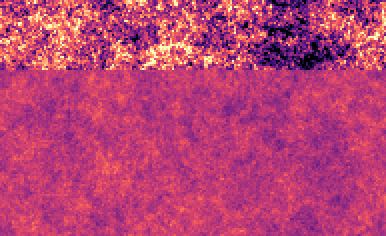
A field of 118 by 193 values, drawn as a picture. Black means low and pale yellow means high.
Grain: blotchy. Seam: horizontal, 30% of the way down, the bottom part calmer. Average level on the scale: 50%. Histogram: heavy tails on both sides. Mirror symmetry: none. Ninth with the lowest average: top right.
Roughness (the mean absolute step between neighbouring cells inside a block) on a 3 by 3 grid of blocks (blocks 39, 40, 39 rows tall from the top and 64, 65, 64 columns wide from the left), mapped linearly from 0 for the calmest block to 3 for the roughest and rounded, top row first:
3 3 3 | 0 0 0 | 0 0 0
